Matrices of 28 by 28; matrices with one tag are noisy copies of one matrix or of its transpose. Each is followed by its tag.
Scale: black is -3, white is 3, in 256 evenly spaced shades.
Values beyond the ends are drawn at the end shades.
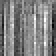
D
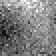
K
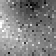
K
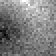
K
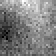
K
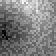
K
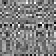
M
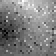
K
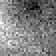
K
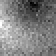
K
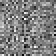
M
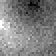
K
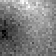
K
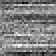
D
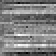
D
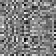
M
